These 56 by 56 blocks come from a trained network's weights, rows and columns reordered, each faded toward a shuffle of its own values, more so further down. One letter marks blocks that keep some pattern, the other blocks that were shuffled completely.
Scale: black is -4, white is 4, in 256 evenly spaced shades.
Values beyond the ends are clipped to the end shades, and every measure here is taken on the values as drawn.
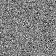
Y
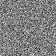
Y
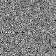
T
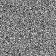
T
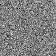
T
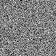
Y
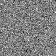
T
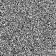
Y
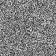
Y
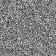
Y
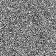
Y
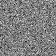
Y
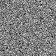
Y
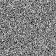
Y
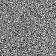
Y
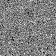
Y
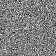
Y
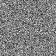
T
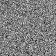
T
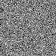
Y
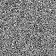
Y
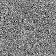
T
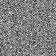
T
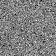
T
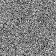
Y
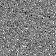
T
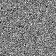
Y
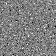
Y
